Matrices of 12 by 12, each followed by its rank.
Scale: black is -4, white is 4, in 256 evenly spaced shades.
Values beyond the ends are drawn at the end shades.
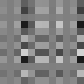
one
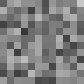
full rank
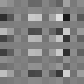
one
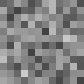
full rank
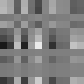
one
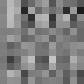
two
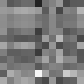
two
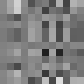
two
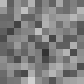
full rank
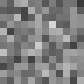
full rank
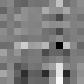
two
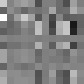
two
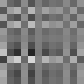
one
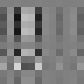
one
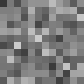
full rank
